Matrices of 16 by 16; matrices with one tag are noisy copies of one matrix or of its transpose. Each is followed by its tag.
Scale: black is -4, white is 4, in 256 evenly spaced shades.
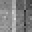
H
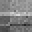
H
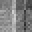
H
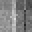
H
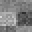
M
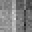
H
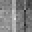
H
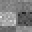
M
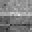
H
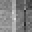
H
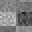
M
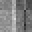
H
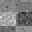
M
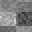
M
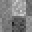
M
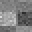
M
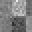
M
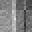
H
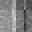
H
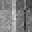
H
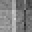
H
